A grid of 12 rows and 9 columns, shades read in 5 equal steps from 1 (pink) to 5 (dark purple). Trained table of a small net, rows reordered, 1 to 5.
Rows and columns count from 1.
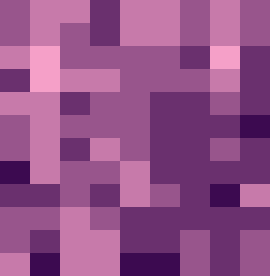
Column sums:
37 30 33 35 36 42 43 38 43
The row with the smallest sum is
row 1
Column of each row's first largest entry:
4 4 7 1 3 9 3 1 8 5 2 2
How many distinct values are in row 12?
4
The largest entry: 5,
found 6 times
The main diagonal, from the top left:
3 2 3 2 3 4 4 4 2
